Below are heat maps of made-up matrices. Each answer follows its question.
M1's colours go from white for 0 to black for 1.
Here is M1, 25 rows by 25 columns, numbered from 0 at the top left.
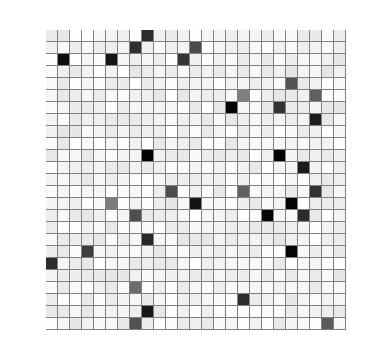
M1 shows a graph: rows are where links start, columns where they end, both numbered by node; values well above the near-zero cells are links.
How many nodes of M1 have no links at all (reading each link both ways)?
1
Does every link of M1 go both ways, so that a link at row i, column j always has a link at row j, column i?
no
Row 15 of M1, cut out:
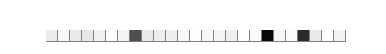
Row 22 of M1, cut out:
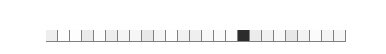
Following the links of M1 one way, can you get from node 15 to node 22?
yes
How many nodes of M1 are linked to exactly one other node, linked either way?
3
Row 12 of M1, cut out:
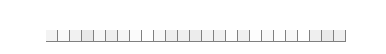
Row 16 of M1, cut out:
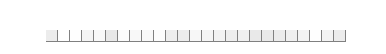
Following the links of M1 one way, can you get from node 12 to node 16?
no
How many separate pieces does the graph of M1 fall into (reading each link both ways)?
2
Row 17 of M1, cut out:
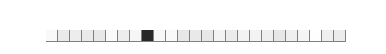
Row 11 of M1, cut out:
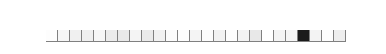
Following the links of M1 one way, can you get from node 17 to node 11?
no
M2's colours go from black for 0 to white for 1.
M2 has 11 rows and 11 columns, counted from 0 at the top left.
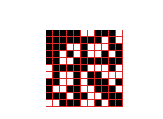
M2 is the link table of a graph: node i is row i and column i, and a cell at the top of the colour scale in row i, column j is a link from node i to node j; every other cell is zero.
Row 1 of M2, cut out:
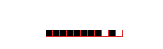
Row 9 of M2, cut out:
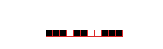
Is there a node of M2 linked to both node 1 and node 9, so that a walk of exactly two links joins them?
no
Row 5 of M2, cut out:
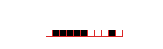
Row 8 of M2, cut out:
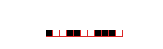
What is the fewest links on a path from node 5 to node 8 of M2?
1
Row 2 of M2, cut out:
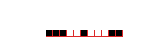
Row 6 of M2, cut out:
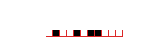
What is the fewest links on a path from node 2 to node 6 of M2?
1
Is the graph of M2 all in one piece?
yes
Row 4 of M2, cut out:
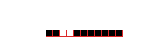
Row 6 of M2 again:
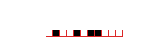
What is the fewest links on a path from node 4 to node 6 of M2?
2
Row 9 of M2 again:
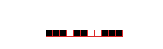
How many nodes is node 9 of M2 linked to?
3
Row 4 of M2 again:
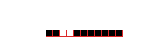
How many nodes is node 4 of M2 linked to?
2
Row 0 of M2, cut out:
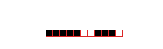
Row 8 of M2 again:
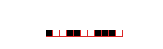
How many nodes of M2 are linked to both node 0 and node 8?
3
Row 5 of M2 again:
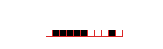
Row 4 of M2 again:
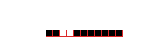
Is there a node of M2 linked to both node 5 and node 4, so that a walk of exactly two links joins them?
no
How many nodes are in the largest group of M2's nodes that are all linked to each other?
4
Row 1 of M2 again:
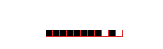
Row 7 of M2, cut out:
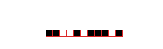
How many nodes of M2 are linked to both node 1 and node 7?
0
